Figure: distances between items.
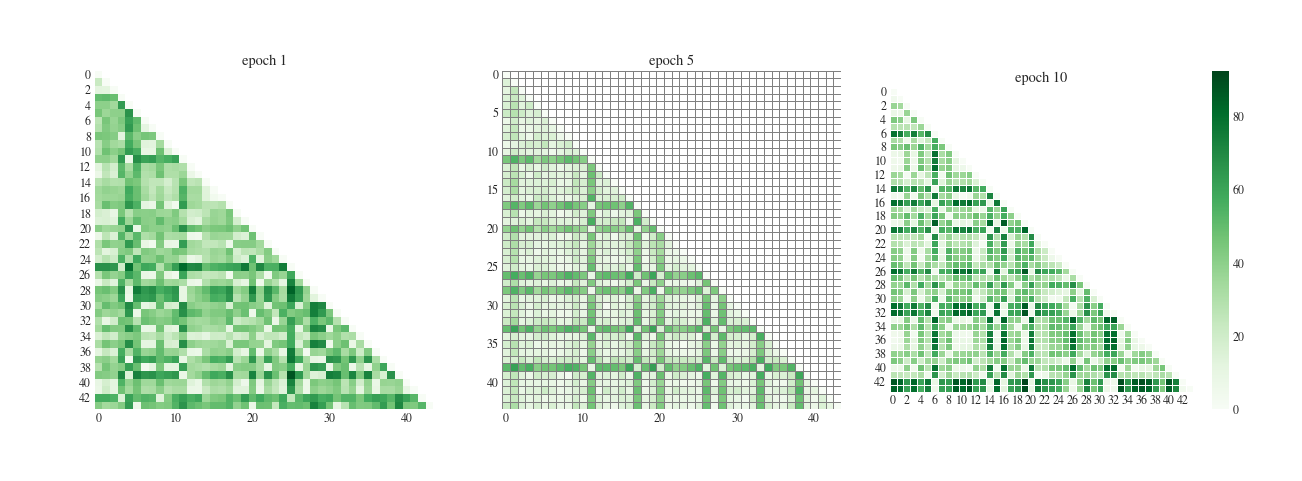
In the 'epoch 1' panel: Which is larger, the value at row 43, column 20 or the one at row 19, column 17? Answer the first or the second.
the second
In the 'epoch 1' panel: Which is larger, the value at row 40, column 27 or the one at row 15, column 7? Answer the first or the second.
the second
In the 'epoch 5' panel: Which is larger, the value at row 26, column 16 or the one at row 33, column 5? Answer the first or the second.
the first
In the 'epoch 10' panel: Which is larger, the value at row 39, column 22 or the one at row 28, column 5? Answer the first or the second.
the second
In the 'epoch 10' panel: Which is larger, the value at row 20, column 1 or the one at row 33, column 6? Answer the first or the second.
the second
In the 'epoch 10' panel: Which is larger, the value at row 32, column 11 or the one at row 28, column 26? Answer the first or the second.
the first
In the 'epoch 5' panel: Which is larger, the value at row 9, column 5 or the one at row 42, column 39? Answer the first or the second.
the first
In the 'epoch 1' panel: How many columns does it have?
44
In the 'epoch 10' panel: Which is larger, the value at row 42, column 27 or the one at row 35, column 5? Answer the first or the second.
the first
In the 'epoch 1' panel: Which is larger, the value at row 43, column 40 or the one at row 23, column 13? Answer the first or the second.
the first
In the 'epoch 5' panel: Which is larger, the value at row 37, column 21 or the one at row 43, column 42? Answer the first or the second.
the first
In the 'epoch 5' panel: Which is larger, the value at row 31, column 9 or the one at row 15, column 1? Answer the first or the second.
the second
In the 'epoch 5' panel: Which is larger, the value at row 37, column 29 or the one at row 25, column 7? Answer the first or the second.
the first
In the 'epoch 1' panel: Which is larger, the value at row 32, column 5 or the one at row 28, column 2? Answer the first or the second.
the second
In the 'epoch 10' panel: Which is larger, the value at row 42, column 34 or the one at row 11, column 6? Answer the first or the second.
the second
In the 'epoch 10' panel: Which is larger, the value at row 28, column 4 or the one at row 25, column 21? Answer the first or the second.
the first
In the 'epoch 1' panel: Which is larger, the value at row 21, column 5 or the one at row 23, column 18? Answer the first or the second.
the first
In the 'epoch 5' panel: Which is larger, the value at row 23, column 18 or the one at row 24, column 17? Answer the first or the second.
the second
